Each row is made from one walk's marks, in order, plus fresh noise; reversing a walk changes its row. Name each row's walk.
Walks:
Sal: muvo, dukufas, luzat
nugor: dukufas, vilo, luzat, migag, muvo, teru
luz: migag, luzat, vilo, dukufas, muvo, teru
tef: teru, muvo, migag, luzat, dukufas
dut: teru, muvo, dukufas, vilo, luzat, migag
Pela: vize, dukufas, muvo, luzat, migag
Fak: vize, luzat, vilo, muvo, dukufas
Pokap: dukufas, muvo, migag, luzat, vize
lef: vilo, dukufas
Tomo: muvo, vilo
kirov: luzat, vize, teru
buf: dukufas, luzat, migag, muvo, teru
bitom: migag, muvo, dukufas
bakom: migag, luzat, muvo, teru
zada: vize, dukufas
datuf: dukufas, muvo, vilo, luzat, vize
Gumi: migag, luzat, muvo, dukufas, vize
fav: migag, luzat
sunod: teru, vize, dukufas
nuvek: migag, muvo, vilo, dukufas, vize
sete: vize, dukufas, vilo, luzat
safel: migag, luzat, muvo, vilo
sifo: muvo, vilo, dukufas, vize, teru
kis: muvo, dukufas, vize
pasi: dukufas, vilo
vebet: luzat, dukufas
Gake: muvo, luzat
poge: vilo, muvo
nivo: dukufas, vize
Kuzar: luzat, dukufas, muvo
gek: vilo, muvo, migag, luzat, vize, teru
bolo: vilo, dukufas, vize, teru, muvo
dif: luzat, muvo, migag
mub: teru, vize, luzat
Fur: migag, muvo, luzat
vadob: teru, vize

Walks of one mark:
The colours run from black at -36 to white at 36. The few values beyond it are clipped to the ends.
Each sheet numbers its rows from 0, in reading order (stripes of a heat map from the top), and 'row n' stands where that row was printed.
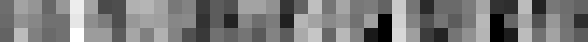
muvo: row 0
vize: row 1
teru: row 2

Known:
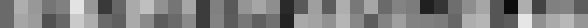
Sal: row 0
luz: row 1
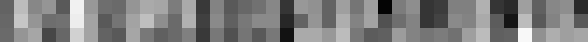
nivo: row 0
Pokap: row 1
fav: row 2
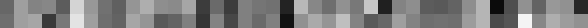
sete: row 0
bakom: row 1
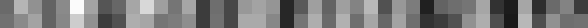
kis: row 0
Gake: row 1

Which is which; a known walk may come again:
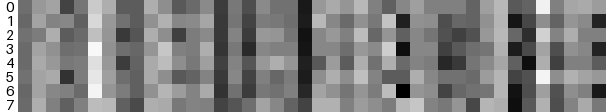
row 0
safel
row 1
sete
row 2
dif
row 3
Pela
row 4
Sal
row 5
bakom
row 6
zada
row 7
gek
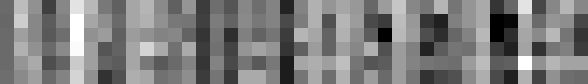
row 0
nuvek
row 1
dut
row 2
mub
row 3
kis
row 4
fav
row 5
Gake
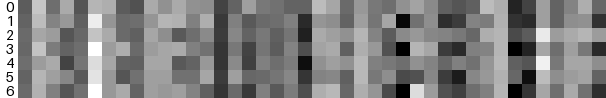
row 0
lef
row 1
nivo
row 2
luz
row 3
sunod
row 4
Gumi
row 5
buf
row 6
vadob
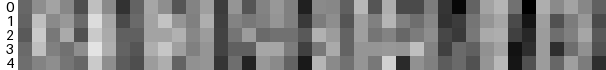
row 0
Kuzar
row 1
datuf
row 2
pasi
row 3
sifo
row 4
Fak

